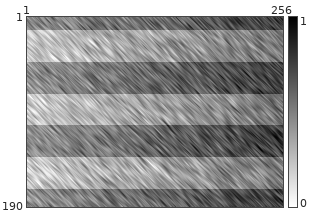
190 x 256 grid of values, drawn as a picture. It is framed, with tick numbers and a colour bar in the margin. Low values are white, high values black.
Histogram: bell-shaped. Stripes: horizontal, repeating 3 times. Slope: up to the right.
